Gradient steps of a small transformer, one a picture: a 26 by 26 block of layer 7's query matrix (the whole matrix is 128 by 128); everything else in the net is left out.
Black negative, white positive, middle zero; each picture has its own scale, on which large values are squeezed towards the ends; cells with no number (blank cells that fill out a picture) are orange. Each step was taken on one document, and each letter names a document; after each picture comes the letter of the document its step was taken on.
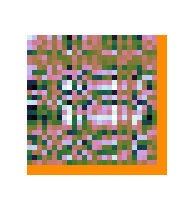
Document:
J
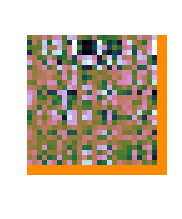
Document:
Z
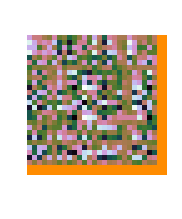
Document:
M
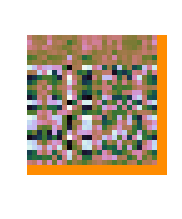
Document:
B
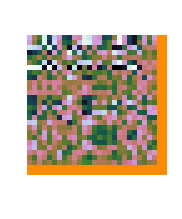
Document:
J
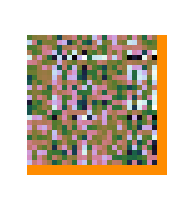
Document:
Z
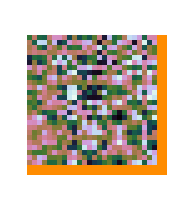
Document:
Z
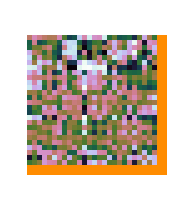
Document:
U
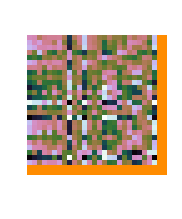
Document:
B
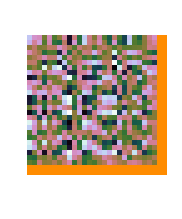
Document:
B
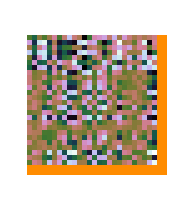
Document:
U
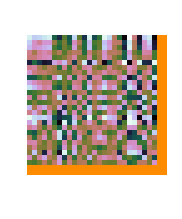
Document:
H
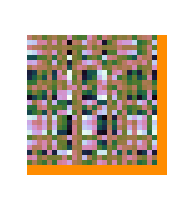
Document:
B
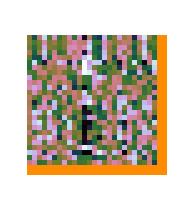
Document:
M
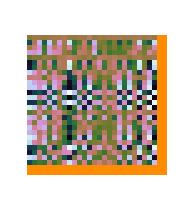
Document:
H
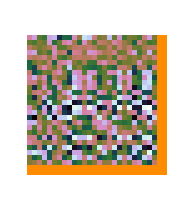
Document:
H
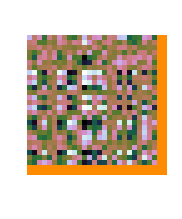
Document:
U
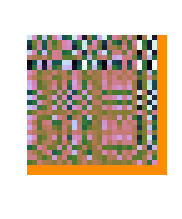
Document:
H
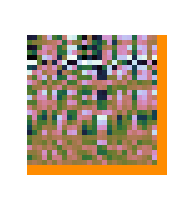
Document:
Z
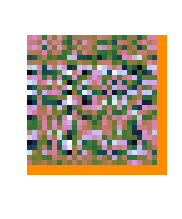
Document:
J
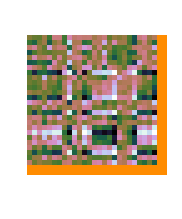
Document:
B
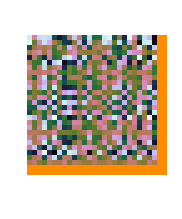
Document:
H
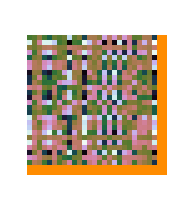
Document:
B
